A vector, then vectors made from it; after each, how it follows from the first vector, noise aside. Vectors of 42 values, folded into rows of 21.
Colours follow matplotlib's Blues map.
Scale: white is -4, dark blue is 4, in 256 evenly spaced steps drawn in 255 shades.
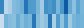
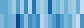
reversed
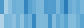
shrunk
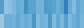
shrunk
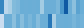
partly zeroed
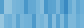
shrunk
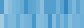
shrunk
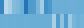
partly zeroed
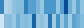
copied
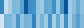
copied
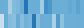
partly zeroed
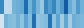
copied
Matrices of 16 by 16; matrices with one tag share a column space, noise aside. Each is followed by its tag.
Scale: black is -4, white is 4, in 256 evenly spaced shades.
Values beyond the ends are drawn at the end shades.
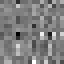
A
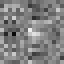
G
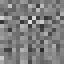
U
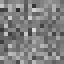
G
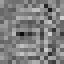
G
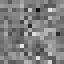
G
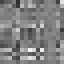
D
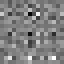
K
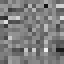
U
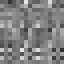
D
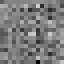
G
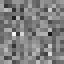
G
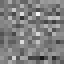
K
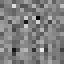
U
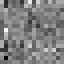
D
